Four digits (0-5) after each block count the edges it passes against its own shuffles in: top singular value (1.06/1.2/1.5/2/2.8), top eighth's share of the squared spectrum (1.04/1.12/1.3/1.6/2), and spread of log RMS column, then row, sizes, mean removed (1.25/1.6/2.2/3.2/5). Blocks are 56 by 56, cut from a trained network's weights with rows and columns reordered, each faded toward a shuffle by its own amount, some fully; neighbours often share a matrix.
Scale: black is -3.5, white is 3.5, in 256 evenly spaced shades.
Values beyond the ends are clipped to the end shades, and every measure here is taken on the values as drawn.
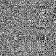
3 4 2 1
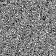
0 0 0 0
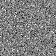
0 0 0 0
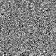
2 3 1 1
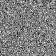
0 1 0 0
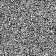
1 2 0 0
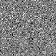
3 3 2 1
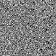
2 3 1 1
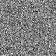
2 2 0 0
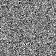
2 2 0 0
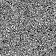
0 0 0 0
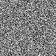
1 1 0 0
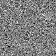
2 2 0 1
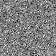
0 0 0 0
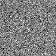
2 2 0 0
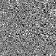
3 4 2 2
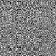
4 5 3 2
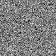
1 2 0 0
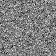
0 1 0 0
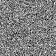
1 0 0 0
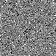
1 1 0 0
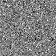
0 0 0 0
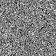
0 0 0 0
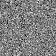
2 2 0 0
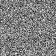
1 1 0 0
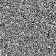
2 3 1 1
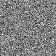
1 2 0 0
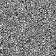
2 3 1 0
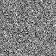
2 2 0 0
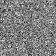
2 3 1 0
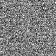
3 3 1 0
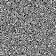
2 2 0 0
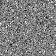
0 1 0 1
